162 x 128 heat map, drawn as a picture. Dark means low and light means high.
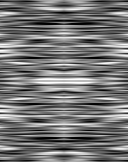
Ninth with the highest average: centre. Grain: streaks across. Mirror symmetry: left to right and top to bottom. Slope: none.
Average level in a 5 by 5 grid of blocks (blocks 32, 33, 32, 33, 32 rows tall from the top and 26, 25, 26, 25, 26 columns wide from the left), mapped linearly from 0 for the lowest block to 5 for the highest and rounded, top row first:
00100 | 41414 | 13531 | 41414 | 00100
